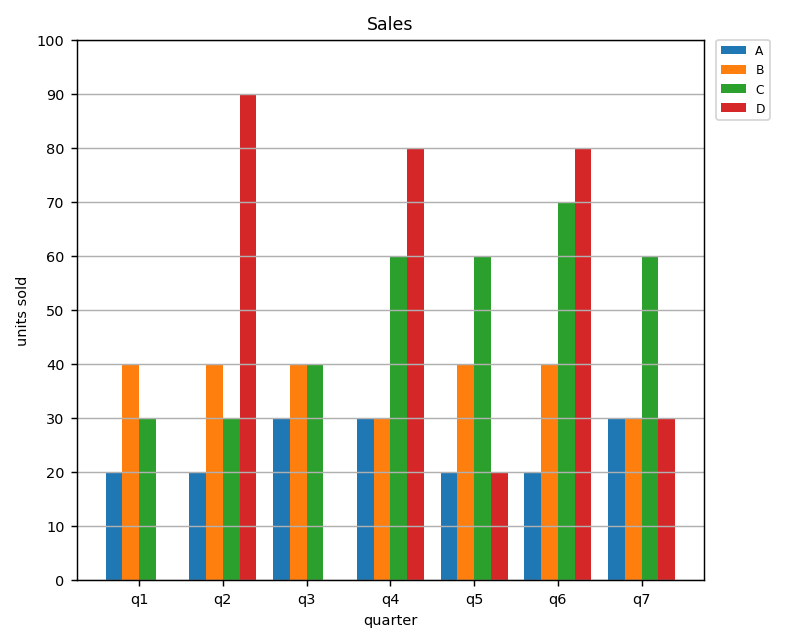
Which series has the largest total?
C
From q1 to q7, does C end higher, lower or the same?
higher
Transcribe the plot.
Title: Sales
x-axis: quarter, ticks q1 q2 q3 q4 q5 q6 q7
y-axis: units sold, ticks 0 10 20 30 40 50 60 70 80 90 100
Legend: A, B, C, D
Values:
A: 20 20 30 30 20 20 30
B: 40 40 40 30 40 40 30
C: 30 30 40 60 60 70 60
D: 0 90 0 80 20 80 30
